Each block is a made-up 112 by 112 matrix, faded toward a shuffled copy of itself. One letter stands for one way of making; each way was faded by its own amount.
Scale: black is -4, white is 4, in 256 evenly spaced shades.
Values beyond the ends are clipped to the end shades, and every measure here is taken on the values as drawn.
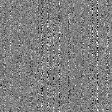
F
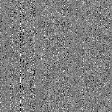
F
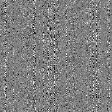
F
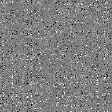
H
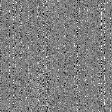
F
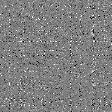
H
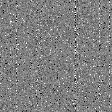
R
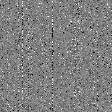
R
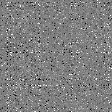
H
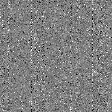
R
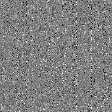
R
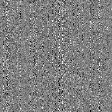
F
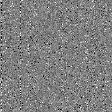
R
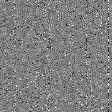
R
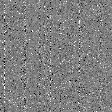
R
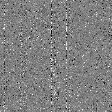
R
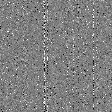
R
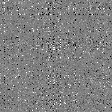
H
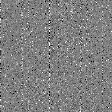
R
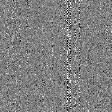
F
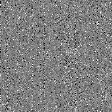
R
